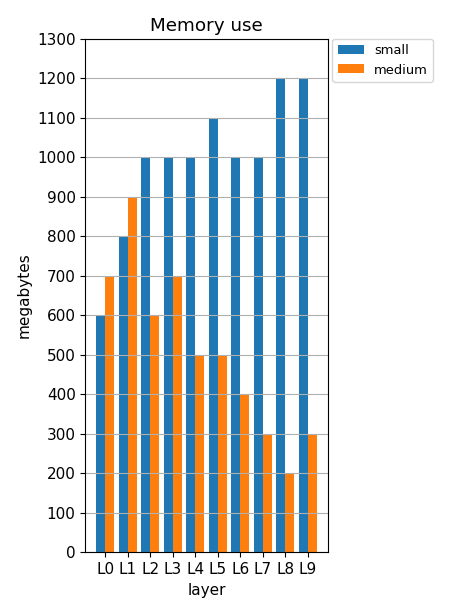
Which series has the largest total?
small
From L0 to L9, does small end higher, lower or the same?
higher
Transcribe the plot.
Title: Memory use
x-axis: layer, ticks L0 L1 L2 L3 L4 L5 L6 L7 L8 L9
y-axis: megabytes, ticks 0 100 200 300 400 500 600 700 800 900 1000 1100 1200 1300
Legend: small, medium
Values:
small: 600 800 1000 1000 1000 1100 1000 1000 1200 1200
medium: 700 900 600 700 500 500 400 300 200 300
